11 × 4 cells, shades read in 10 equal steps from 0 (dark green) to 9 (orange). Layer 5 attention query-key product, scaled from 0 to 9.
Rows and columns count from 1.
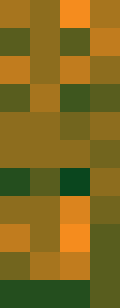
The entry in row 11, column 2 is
1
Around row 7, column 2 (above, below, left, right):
5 5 1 0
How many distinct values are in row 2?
3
